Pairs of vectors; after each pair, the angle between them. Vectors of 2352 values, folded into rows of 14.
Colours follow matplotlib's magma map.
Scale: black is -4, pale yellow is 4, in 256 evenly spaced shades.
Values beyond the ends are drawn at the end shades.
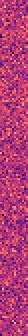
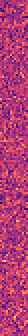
partly opposed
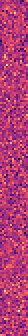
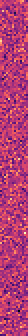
nearly opposite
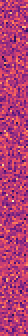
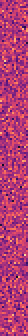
nearly opposite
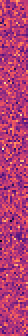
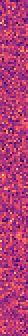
nearly opposite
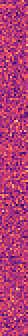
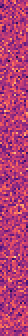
partly opposed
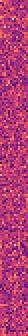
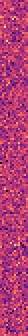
nearly parallel
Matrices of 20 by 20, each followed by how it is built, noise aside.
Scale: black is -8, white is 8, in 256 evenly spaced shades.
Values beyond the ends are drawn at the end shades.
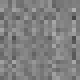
low rank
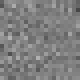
low rank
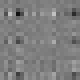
low rank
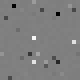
sparse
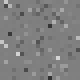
sparse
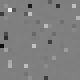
sparse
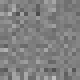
low rank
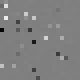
sparse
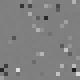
sparse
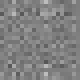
low rank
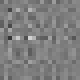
low rank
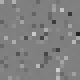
sparse
